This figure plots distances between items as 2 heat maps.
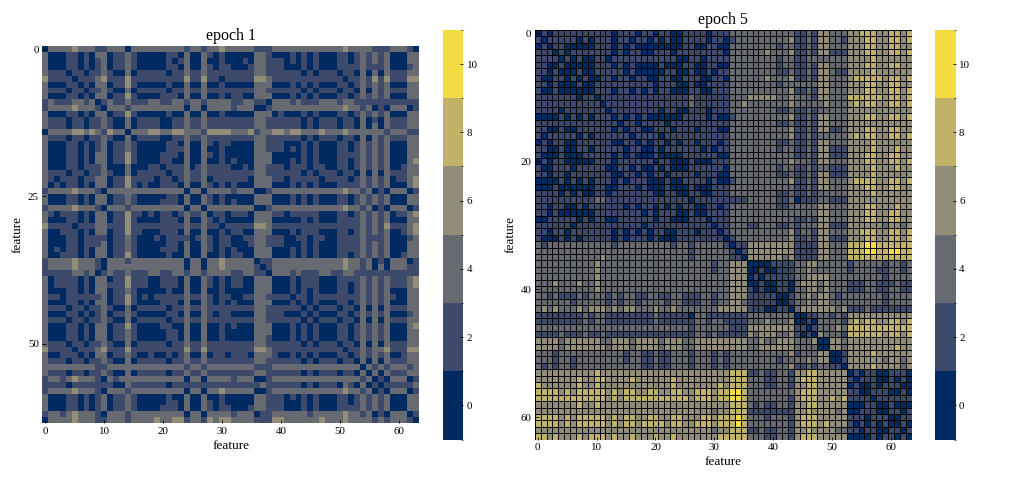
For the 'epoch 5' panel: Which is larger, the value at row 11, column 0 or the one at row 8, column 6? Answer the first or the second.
the first
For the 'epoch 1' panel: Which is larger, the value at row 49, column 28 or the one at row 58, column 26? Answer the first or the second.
the second
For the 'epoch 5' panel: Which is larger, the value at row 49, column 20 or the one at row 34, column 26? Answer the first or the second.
the first
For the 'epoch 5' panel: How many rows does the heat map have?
64
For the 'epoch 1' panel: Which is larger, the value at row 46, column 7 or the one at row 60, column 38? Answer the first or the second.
the second
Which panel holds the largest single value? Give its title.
epoch 5
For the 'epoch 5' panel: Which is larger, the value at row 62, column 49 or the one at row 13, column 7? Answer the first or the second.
the first
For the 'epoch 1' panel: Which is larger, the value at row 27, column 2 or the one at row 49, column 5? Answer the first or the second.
the first
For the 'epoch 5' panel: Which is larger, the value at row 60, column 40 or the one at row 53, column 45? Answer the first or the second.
the second
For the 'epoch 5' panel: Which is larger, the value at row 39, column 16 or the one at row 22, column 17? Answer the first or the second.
the first
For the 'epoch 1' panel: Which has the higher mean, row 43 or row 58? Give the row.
58
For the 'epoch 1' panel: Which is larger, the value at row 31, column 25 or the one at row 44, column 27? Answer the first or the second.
the second
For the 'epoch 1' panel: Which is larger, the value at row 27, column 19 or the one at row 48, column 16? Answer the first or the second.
the first
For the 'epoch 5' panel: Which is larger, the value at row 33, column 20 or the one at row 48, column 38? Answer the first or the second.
the second
